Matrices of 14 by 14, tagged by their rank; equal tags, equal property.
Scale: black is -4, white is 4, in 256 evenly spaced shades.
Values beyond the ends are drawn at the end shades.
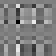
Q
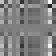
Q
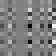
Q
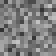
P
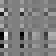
Q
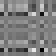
Q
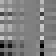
Q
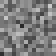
P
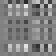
Q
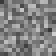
P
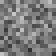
P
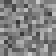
P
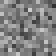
P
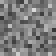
P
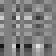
Q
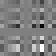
Q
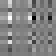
Q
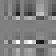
Q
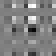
Q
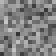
P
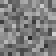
P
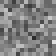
P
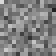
P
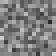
P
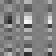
Q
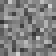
P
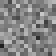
P
